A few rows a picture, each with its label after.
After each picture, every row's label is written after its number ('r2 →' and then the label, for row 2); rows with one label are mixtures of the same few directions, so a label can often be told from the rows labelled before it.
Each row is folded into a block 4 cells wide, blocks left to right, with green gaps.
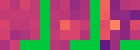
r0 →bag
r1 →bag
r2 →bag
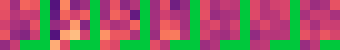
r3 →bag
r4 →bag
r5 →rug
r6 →bag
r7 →bag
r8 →rug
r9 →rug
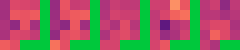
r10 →bag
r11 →bag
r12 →bag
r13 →bag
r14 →bag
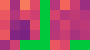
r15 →bag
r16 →rug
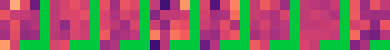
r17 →rug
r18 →bag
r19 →bag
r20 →rug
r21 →rug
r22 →rug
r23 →rug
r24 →bag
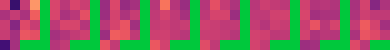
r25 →rug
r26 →rug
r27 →bag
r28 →rug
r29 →rug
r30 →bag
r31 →bag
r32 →bag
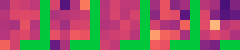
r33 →bag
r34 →rug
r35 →bag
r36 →rug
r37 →bag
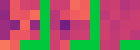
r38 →bag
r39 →bag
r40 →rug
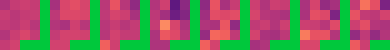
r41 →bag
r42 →bag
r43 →rug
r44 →bag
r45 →bag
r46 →bag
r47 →rug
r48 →rug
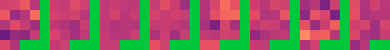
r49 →rug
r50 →bag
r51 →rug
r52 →rug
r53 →bag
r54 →rug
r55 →rug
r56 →bag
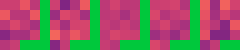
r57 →rug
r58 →rug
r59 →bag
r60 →rug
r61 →bag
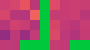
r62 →rug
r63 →bag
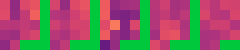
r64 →rug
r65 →rug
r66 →bag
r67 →bag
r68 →rug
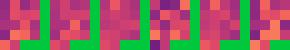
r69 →bag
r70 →bag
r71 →rug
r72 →rug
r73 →rug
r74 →bag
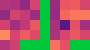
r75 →rug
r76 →bag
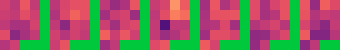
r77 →bag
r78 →bag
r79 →rug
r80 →bag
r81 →bag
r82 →rug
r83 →bag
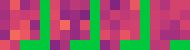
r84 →bag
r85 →bag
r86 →rug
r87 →bag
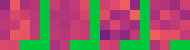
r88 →bag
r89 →rug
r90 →rug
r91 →rug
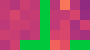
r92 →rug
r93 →rug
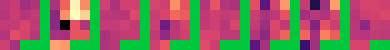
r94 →bag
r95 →bag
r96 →rug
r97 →bag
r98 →rug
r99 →rug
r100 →rug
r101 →bag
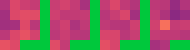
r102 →bag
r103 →rug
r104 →rug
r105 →bag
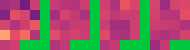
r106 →rug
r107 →rug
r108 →bag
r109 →rug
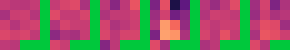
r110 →rug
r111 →rug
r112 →rug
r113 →bag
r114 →rug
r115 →bag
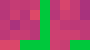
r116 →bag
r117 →rug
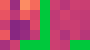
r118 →bag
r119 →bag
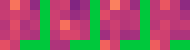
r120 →rug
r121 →bag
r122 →rug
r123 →rug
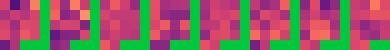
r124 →rug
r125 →rug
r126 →rug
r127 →bag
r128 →bag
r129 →rug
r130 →bag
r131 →bag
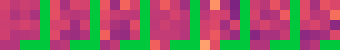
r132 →bag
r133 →bag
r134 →bag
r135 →rug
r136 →rug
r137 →rug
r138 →rug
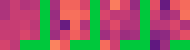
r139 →bag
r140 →bag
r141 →rug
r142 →rug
